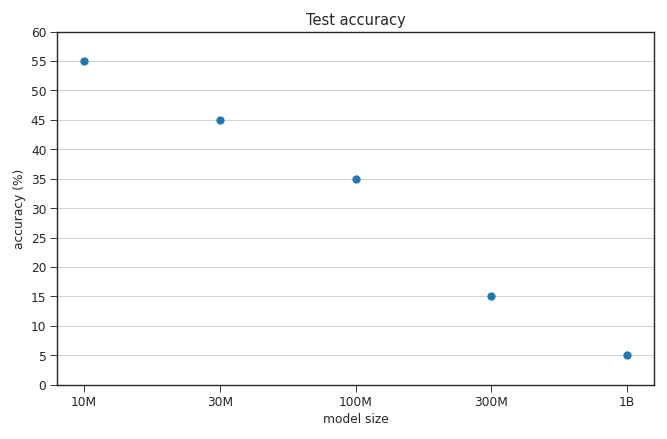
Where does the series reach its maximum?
10M
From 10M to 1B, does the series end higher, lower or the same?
lower
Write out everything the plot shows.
Title: Test accuracy
x-axis: model size, ticks 10M 30M 100M 300M 1B
y-axis: accuracy (%), ticks 0 5 10 15 20 25 30 35 40 45 50 55 60
Values:
55 45 35 15 5
